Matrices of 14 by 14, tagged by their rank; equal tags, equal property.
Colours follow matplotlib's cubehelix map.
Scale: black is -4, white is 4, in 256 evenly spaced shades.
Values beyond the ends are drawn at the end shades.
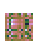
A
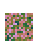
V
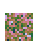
V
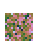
V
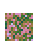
V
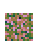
V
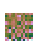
A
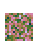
V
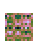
A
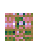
A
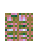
A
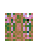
A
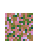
V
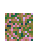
V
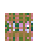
A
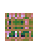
A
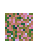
V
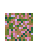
V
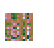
A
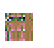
A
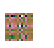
A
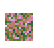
V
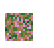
V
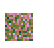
V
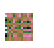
A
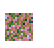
V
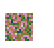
V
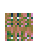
A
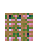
A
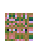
A
